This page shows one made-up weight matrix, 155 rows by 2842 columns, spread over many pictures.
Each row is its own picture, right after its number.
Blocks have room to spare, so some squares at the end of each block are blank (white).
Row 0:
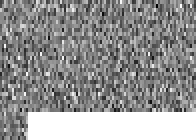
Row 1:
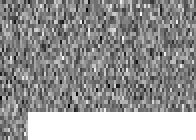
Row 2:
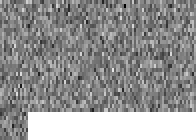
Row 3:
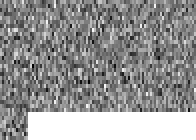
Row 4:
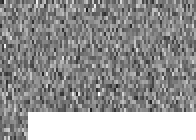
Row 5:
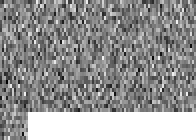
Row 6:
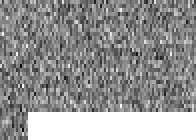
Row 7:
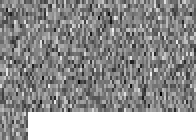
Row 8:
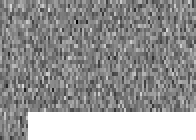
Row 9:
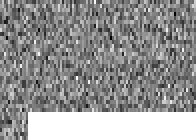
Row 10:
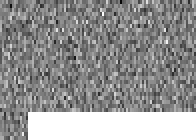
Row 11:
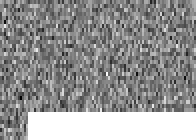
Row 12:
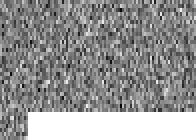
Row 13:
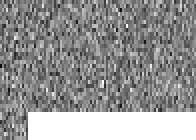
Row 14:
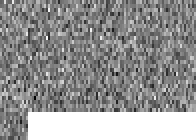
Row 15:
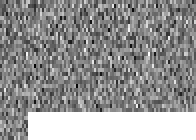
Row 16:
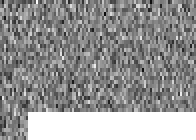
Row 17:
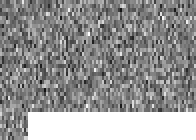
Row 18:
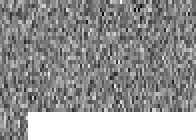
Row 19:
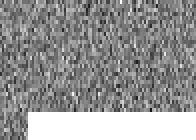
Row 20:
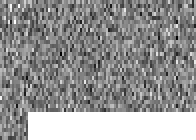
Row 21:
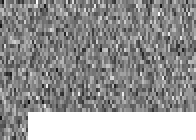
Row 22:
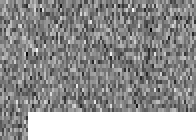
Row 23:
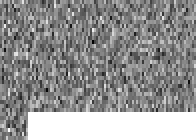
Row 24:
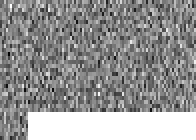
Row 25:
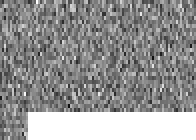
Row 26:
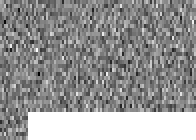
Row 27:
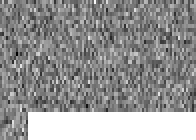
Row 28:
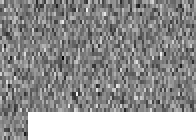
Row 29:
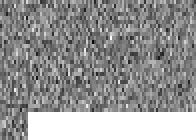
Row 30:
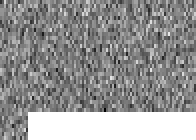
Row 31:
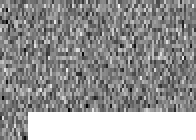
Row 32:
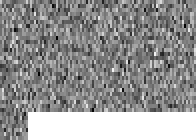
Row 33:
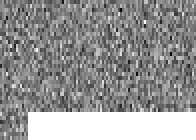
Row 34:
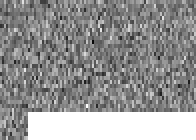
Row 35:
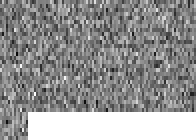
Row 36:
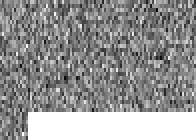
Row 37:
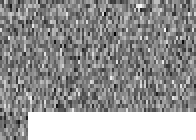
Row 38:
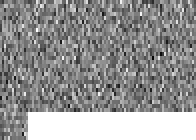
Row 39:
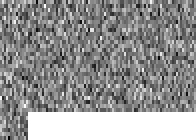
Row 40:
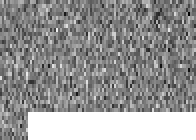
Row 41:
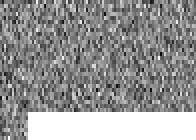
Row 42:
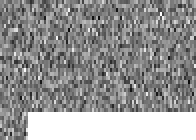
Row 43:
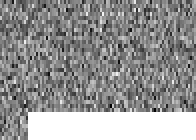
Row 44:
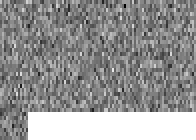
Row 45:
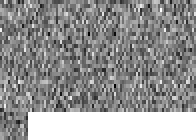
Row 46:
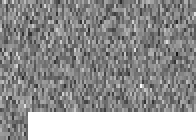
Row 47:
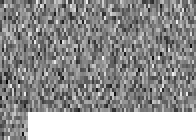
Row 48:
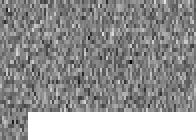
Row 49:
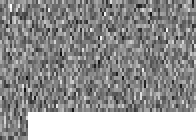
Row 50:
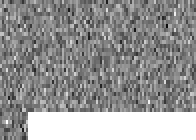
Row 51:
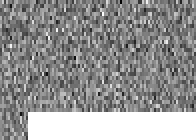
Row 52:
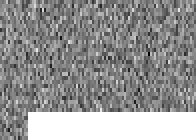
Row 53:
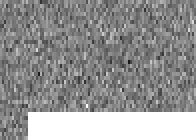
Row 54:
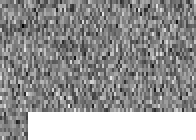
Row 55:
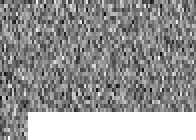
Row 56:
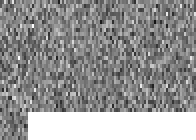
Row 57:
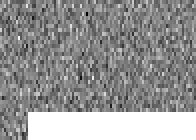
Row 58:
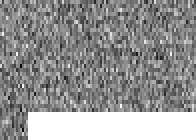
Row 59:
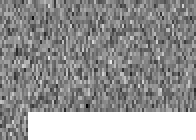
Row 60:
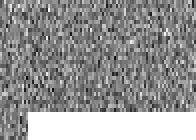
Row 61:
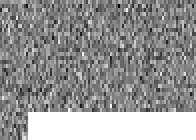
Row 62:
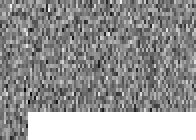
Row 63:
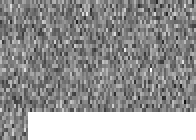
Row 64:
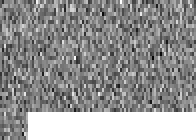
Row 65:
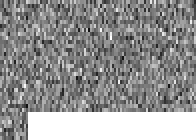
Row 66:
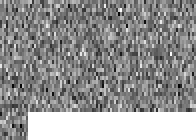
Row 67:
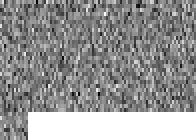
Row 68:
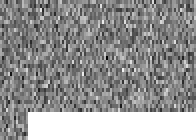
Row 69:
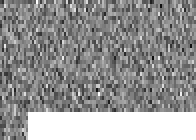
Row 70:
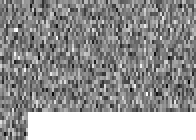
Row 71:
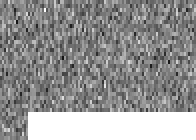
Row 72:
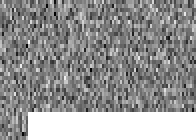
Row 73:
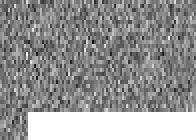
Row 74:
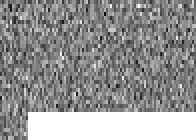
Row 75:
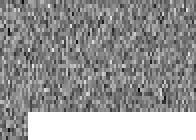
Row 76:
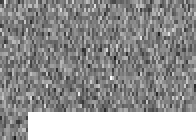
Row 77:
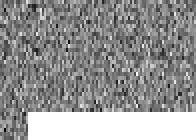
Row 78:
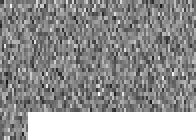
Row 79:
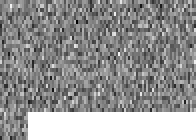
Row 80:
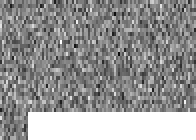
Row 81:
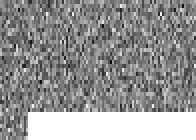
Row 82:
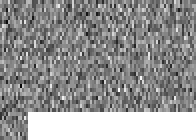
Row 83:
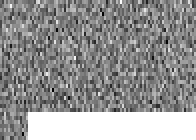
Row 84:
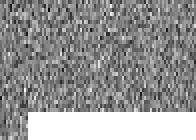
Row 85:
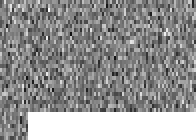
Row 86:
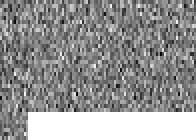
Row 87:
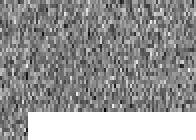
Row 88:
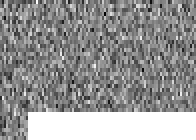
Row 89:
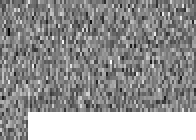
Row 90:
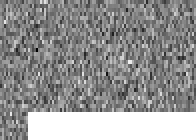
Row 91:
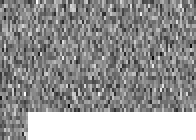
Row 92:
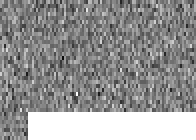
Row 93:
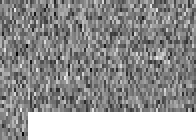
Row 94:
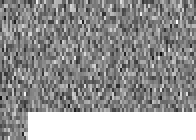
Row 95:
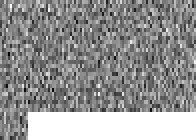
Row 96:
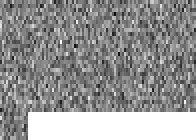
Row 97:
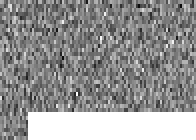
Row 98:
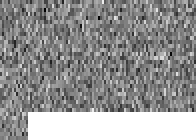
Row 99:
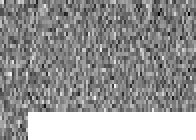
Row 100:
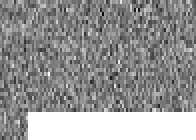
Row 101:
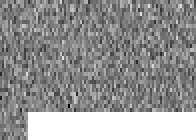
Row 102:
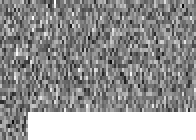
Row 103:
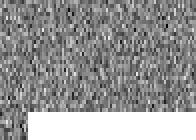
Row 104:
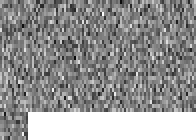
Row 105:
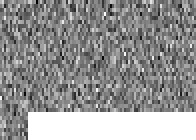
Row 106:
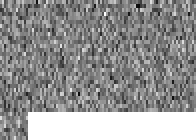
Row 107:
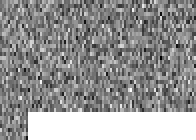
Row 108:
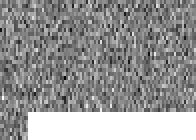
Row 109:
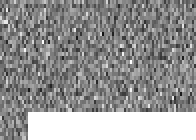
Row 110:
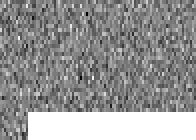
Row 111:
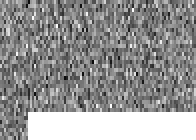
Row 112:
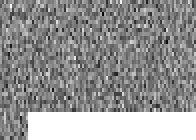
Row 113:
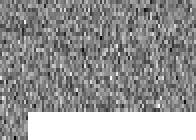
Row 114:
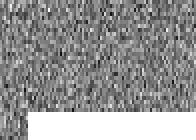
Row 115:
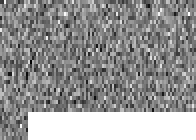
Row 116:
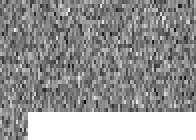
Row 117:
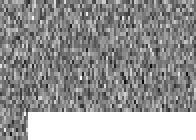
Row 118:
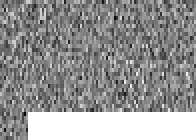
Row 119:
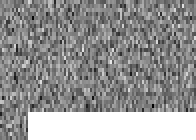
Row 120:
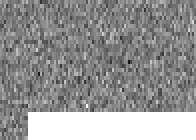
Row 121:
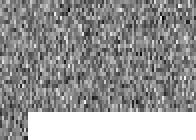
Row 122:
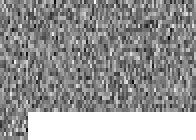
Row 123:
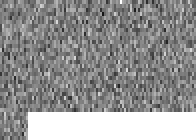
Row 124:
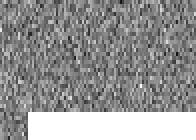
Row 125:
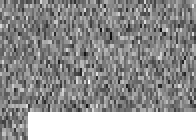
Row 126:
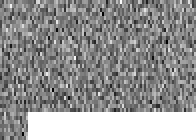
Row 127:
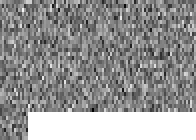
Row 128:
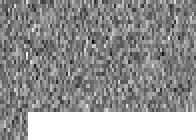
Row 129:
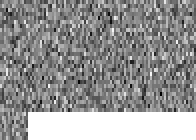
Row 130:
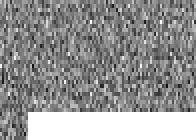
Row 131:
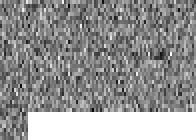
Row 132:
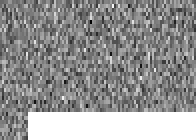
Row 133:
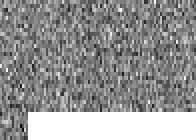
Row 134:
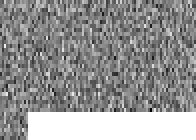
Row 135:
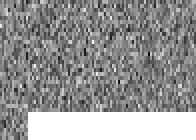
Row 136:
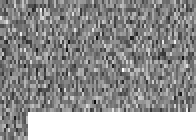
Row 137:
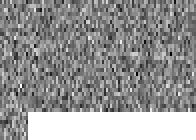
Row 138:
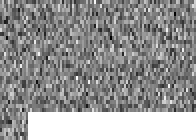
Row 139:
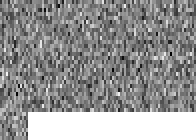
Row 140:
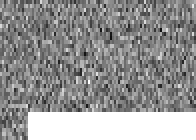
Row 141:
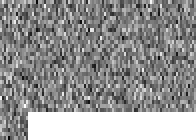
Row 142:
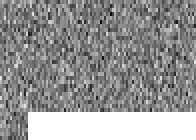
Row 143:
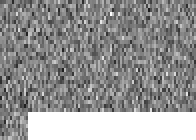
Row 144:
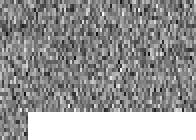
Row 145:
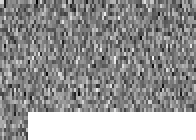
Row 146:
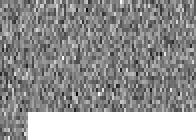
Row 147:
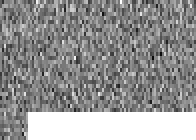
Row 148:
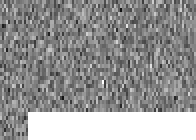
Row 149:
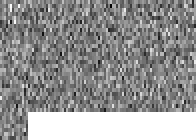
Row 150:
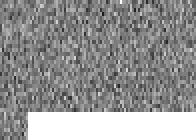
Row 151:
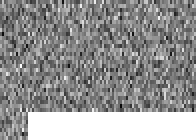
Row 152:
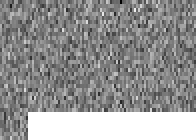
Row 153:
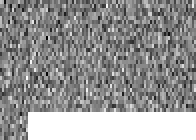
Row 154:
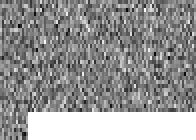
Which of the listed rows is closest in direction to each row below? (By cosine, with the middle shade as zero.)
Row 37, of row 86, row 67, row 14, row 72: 86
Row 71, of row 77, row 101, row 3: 3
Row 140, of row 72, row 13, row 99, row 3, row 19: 13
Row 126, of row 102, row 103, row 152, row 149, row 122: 149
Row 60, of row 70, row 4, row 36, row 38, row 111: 4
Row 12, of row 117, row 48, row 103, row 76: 76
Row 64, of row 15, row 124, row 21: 21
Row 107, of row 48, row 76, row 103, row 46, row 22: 22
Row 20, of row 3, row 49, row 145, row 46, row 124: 49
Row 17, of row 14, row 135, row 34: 34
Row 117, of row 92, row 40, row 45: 40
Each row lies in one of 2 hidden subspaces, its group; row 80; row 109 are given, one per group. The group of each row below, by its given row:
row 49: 80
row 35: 109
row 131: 109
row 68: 109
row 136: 109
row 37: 80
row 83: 80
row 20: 80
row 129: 109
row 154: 109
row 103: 109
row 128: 109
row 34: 109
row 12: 109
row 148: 109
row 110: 109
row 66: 109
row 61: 109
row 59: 109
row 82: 109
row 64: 80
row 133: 109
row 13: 109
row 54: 80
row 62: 80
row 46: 80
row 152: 80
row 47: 80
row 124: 80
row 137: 109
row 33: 109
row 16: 80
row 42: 109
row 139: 109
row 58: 109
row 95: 80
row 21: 80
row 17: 109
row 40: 80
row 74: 80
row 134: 80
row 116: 109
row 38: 80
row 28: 80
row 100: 80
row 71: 109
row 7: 109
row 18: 80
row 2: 109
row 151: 109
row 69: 80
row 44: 109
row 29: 109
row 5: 80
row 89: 109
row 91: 80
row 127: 109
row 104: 80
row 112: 80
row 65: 109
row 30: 80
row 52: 109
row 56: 80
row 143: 80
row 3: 109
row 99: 80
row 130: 109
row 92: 80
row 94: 80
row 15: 109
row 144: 80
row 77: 109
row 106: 80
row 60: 80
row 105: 80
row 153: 80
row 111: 109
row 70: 109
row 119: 109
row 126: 80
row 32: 109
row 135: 109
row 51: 80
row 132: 109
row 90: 109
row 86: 80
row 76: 80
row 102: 109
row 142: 80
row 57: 109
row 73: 109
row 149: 80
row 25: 80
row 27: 109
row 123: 80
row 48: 109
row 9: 109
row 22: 109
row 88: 80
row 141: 80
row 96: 80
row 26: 109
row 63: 80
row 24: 80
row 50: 109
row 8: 80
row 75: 109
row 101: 80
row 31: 109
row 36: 109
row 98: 109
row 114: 80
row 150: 80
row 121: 109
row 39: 80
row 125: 109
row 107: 109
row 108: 109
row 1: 80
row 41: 80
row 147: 80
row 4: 80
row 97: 80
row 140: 109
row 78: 80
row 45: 80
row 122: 109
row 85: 80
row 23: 109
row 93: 109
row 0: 80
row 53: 109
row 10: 80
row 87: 80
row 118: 109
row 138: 109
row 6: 109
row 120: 109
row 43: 80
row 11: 109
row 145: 80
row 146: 80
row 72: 109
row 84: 80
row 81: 109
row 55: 80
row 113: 80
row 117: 109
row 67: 80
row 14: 80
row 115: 80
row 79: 80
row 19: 80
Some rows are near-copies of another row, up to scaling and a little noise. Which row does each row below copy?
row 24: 95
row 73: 128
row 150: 123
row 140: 125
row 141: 39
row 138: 9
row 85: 60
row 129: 7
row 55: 41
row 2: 44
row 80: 96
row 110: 57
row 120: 53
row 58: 6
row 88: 16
